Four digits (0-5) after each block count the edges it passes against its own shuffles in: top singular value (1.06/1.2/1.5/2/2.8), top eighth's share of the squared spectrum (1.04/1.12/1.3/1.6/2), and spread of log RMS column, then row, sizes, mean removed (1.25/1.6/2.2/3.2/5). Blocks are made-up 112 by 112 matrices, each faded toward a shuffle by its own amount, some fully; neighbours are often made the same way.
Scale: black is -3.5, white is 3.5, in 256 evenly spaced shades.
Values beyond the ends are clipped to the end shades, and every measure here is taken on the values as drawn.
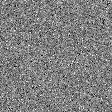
0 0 0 0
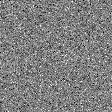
0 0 0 0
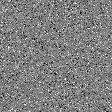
1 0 0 0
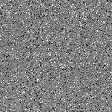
3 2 1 0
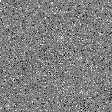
3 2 0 0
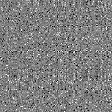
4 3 2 2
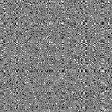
5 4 3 3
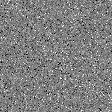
2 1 0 0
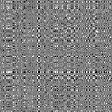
5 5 4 4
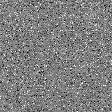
3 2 0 1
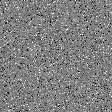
0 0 0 0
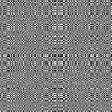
5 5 5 5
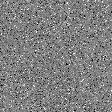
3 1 0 0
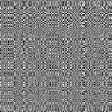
5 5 4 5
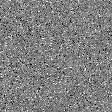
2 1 0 0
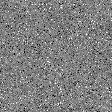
2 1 0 0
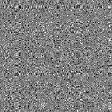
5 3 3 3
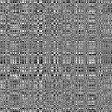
5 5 4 4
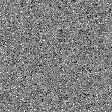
3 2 0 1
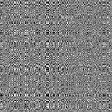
5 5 4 4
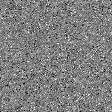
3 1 0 0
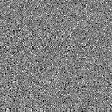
4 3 1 2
